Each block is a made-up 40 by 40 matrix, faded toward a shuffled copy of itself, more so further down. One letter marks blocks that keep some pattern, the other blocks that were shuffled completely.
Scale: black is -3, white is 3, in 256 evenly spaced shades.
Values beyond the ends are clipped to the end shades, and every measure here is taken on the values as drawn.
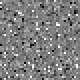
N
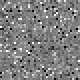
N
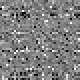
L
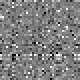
L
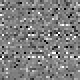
L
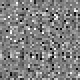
L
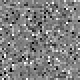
N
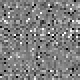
L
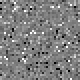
N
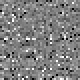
L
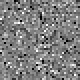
N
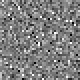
N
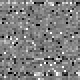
L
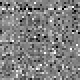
L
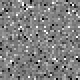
N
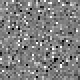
N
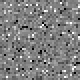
N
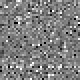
L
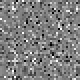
L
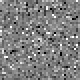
N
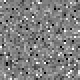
N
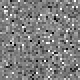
N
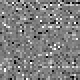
L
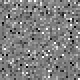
N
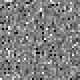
L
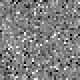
N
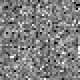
L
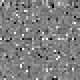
L
